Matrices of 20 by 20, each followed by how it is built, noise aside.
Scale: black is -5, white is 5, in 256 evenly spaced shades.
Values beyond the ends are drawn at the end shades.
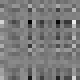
low rank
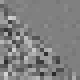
lower triangular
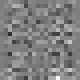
low rank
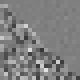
lower triangular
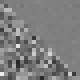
lower triangular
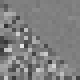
lower triangular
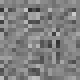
low rank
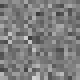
low rank
